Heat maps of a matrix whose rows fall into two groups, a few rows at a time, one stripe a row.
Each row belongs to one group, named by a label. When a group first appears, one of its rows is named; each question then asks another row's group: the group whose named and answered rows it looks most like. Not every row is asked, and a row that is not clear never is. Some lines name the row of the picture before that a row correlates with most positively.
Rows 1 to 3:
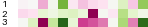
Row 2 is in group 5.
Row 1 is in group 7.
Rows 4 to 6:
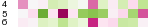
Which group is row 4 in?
5
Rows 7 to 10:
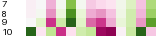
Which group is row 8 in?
7
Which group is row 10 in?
5
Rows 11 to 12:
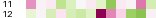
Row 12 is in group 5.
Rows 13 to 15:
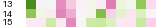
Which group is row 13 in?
5
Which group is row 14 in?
5
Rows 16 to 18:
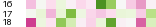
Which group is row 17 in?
7
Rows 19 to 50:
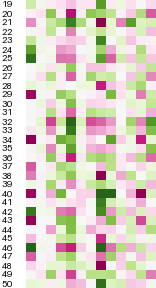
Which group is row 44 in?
7
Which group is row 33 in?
7
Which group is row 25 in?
5
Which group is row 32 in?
7
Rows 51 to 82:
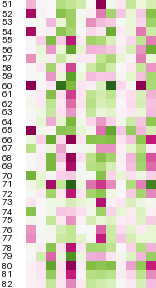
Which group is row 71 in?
7
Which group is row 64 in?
7
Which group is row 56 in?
7
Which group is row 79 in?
7
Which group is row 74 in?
5
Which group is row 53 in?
7
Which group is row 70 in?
5
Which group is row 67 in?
5
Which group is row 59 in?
7
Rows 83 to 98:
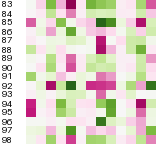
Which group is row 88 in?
5
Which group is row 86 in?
7
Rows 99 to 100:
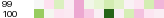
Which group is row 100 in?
5
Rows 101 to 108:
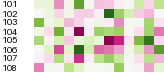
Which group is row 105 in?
5
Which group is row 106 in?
7
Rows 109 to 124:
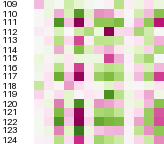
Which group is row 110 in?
7
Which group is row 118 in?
5
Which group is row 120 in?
7
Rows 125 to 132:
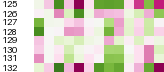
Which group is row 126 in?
7
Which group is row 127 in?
5
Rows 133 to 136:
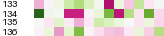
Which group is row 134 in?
5
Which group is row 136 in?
7
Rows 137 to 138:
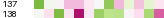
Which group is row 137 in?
5
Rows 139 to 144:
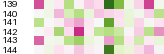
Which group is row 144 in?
5
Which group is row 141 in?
5
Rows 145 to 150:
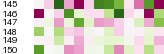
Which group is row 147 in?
7
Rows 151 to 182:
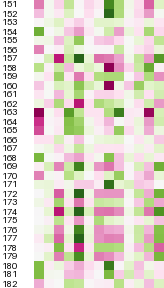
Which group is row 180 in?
5
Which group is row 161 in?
7
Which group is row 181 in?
5
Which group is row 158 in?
5
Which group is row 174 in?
7
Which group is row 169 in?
7
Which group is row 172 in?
7
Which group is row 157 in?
7
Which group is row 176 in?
7
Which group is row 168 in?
5
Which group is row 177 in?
7
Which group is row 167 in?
7
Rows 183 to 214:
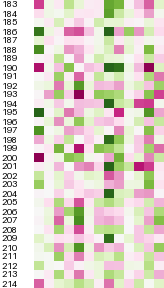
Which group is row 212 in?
5
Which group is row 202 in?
5
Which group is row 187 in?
5
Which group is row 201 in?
5
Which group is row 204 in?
5
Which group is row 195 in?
5
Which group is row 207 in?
7
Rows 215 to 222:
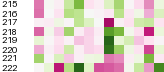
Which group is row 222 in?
7
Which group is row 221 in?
5
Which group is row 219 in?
5
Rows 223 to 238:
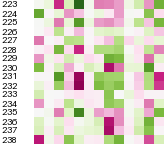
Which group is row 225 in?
7
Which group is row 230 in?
5
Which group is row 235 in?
7
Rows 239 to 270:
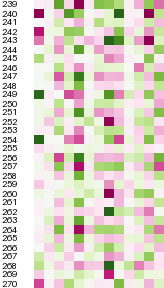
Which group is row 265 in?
7
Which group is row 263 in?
7
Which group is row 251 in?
7
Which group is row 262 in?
5
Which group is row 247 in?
7
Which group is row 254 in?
5
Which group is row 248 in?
7
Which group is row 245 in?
5
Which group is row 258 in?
7
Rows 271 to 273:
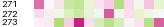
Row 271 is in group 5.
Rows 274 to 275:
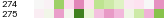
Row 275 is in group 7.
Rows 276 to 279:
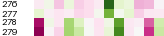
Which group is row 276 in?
5
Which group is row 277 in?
5
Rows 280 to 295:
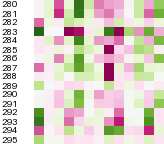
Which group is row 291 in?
7
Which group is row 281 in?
7
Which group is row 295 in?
5
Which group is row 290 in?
7
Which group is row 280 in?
7
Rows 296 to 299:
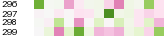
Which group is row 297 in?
5
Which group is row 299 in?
7
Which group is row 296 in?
5
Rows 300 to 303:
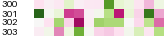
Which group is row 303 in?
7
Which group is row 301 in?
5
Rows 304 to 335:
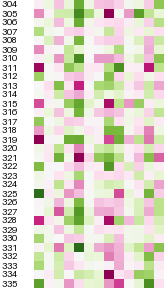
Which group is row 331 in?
7
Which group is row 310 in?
7
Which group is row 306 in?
7
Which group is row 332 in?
5
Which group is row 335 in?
5
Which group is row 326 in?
7
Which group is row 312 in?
5
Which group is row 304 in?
7
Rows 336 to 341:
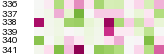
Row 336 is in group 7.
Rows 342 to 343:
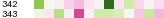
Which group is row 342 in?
5
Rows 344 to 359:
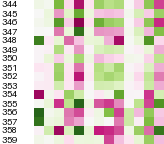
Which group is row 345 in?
7
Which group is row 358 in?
7
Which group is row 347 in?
7
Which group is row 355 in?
7
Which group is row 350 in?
7
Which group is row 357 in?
5
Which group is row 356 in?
5
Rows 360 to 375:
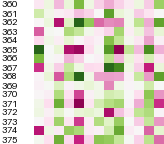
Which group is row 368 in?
7
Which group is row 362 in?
7
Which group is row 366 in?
5
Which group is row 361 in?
5
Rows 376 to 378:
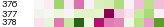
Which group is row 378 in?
7
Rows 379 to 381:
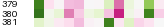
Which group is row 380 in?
5
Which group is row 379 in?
5
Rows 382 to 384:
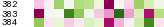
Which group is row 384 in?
5
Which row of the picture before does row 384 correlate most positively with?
380
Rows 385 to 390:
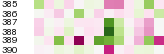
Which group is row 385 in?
5
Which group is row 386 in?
7
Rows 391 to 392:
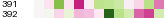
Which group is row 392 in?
5
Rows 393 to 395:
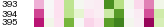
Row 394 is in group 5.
